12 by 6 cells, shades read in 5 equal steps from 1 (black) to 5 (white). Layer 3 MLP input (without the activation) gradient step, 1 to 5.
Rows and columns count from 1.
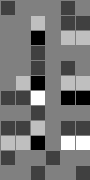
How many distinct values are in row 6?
3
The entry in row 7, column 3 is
5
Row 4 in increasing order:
2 3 3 3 3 3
